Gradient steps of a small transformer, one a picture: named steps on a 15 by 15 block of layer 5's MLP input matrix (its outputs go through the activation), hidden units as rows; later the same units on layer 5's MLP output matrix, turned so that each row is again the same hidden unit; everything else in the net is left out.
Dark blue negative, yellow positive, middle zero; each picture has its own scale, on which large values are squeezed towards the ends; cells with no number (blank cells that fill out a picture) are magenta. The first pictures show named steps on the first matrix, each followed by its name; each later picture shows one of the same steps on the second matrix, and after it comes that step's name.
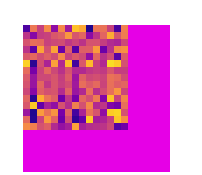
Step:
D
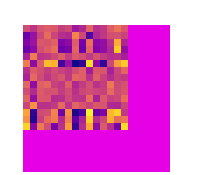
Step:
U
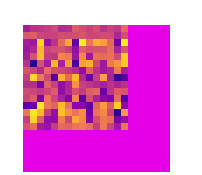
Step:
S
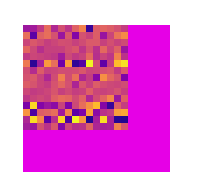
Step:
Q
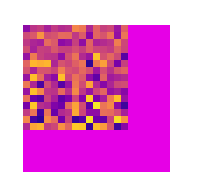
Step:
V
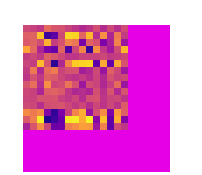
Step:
U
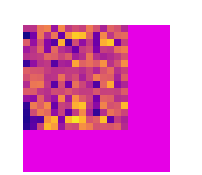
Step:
D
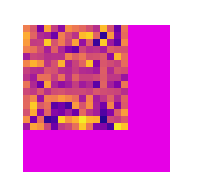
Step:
D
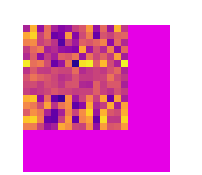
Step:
Q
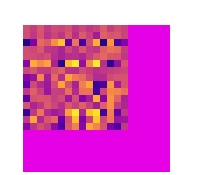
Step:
S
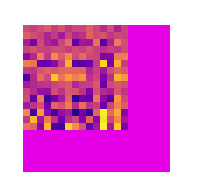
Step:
V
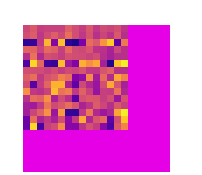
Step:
S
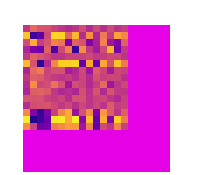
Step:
U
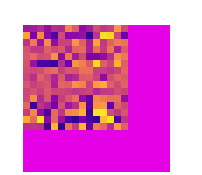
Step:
D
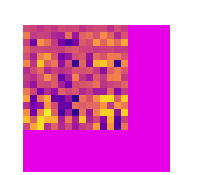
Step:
V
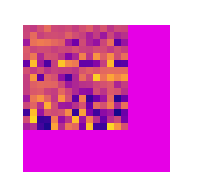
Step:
V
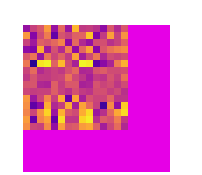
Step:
Q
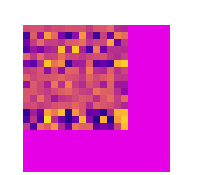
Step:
U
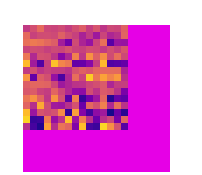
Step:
V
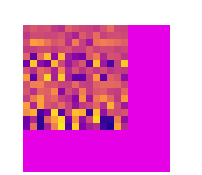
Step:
V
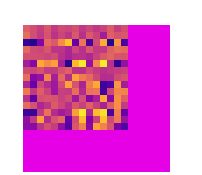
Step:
S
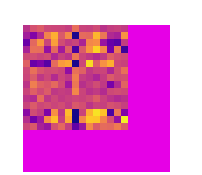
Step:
U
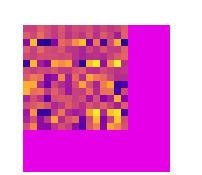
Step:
S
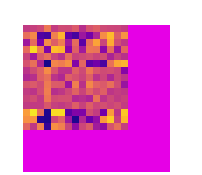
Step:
U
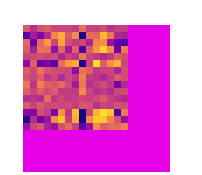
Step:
U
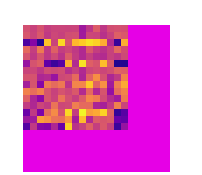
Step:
S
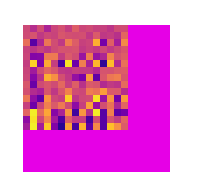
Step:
V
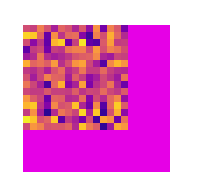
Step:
D
